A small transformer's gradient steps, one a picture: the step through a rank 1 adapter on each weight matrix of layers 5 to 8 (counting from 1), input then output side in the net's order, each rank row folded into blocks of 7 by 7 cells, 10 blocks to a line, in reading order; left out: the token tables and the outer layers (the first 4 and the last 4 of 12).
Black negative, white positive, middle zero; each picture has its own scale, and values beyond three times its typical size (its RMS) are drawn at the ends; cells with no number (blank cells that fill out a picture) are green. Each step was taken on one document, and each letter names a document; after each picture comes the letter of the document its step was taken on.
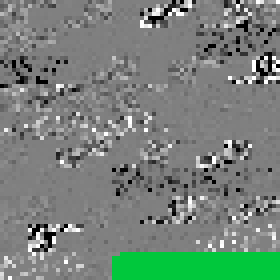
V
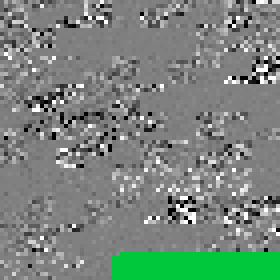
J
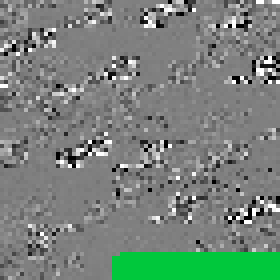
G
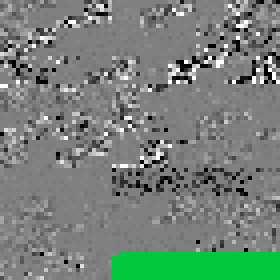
V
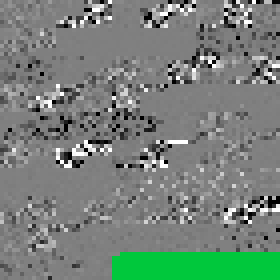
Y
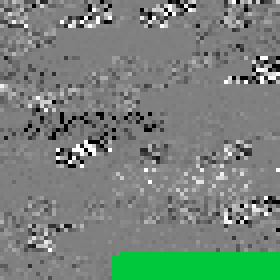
J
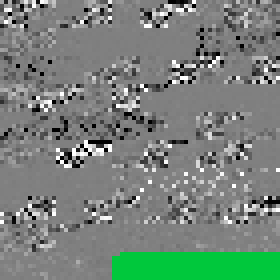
Y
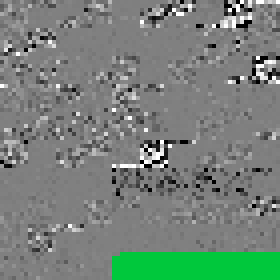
V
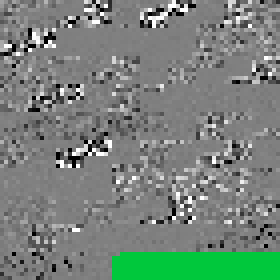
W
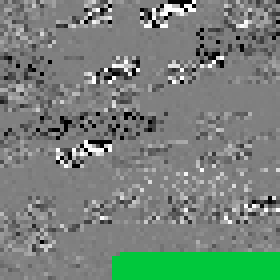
Y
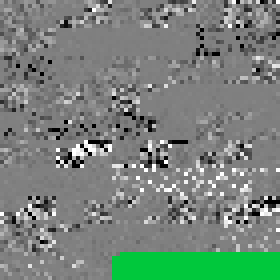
Y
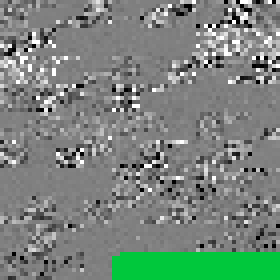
W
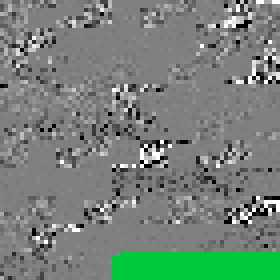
V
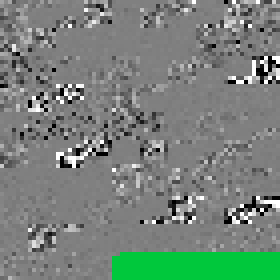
V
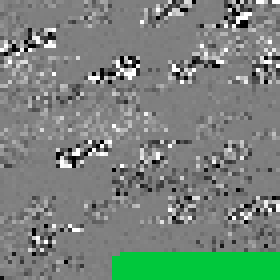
W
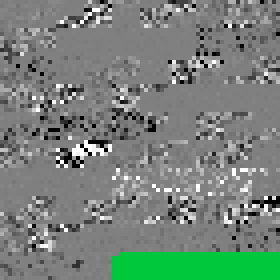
Y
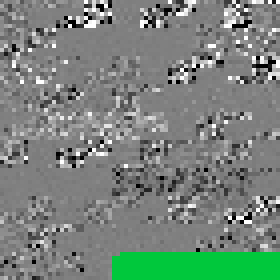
G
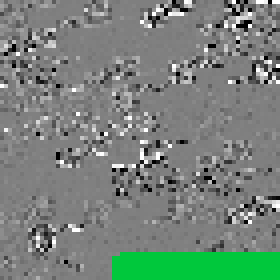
V
